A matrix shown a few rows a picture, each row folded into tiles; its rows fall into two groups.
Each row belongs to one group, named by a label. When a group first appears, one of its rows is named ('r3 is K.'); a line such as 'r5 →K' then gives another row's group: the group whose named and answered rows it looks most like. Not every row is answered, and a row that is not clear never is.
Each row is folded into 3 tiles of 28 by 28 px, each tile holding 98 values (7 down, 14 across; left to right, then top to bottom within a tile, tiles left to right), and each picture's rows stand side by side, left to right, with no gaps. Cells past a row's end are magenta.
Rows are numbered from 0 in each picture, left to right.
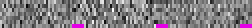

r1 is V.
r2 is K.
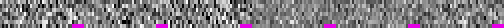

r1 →K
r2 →V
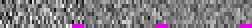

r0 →V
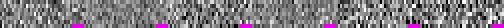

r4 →V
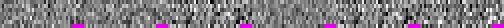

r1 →K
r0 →V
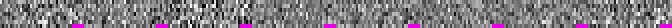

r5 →V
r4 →K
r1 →K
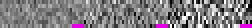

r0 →K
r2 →V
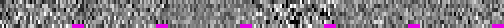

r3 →K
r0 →V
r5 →V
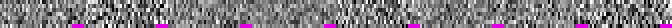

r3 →K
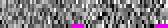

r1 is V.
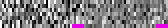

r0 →V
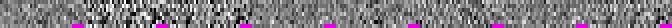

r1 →K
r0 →K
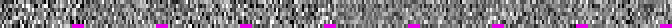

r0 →V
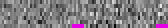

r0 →K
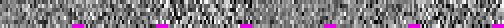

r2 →V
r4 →K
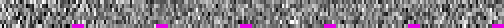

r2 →V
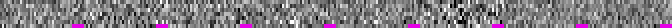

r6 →V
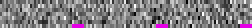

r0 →K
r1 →K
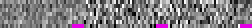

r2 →V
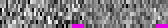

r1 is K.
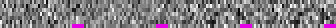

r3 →K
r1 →V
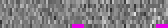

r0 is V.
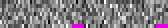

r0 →V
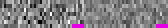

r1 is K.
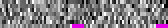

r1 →V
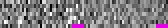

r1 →V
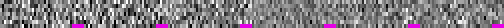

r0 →V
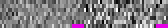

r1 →V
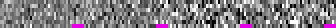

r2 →K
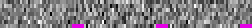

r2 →V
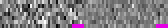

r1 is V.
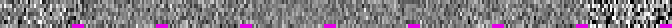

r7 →K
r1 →V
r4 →V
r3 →V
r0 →K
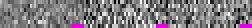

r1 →V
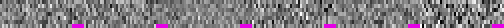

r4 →K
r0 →K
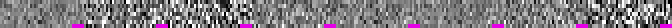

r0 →K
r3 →V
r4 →K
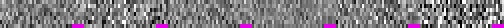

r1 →K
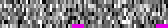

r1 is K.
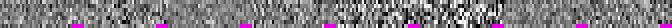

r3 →V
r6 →K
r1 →K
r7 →V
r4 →K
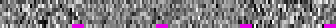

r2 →V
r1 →K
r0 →K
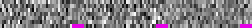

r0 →V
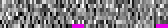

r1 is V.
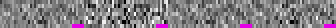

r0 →K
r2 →K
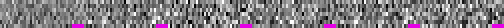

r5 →K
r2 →V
